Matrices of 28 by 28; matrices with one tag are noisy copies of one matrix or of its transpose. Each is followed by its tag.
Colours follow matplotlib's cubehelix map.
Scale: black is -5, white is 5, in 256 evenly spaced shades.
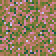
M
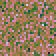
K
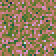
K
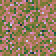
M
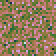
K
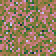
M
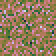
M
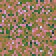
M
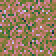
M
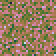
K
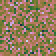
M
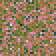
M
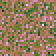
K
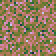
M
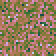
K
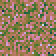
K
